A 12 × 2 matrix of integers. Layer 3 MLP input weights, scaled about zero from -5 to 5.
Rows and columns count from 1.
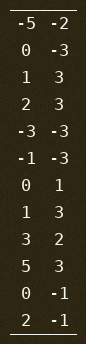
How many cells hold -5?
1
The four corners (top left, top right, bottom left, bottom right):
-5 -2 2 -1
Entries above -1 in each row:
0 1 2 2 0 0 2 2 2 2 1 1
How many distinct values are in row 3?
2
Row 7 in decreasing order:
1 0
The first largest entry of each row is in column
2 1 2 2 1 1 2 2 1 1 1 1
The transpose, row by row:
-5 0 1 2 -3 -1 0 1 3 5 0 2 / -2 -3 3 3 -3 -3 1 3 2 3 -1 -1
